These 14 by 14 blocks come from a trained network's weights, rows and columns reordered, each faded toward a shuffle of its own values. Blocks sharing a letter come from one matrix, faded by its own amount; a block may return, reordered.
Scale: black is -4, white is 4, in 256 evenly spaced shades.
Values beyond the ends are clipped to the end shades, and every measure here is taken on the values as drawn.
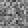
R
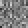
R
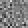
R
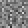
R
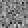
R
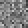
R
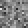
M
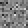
M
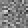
R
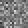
R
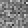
M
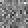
M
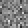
R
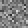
R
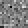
M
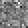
M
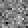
M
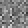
R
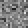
M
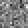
M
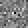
M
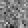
M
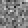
M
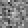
R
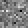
M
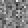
R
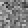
M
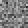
R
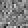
M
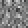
R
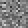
R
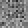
R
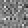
M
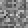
R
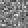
M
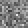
M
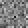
R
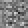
R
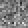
M
